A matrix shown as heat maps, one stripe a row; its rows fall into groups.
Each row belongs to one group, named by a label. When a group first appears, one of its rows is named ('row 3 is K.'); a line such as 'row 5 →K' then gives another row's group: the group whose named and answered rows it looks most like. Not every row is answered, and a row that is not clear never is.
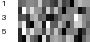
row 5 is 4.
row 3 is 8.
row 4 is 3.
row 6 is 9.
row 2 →4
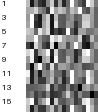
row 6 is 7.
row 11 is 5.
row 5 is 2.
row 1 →5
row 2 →7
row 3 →3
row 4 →3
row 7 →9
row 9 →3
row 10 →9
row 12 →5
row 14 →2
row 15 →3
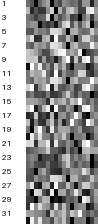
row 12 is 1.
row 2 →5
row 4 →2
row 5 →1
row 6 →3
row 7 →1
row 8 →7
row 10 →4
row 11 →4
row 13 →3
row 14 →2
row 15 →7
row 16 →3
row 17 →9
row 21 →3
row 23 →2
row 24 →2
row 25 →8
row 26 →1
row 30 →4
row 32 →4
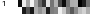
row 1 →4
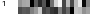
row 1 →2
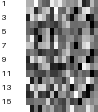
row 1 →7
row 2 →3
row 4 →2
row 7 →3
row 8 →2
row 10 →8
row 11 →2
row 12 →5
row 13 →4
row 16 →5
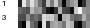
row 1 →4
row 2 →8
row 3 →1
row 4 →9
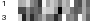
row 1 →7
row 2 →1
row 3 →5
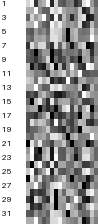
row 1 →3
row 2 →7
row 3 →4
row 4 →7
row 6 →1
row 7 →4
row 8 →8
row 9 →8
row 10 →5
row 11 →7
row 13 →7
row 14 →8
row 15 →9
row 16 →2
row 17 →8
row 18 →4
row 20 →1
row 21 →4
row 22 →3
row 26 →4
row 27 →7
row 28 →5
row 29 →9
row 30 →5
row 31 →1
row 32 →7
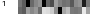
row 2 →1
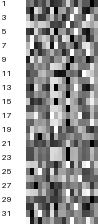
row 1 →2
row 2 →9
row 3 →5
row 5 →9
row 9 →4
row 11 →8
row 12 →1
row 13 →9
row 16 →1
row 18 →1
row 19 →4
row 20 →3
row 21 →2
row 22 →1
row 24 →2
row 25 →9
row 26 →7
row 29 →2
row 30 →9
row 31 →9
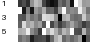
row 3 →1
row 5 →7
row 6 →2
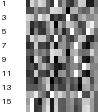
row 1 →4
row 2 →1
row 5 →5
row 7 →9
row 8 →1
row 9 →9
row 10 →8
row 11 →9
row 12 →8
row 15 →3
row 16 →3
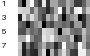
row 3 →4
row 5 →1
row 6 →7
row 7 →5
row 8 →5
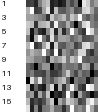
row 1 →8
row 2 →3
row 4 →3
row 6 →9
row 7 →3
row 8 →4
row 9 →7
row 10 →8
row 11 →2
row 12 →4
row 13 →5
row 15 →5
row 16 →5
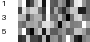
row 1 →3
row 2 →4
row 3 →3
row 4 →1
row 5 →3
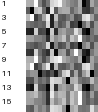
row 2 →9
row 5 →9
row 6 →7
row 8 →9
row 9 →7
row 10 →3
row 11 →2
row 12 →1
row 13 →9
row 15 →7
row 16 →1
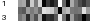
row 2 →1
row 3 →2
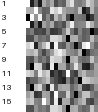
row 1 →5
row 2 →7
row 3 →4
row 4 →5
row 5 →2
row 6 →1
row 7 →3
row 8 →7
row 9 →1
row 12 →8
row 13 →9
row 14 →3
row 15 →4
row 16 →1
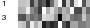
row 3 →1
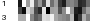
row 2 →9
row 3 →7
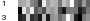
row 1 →7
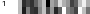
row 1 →5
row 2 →5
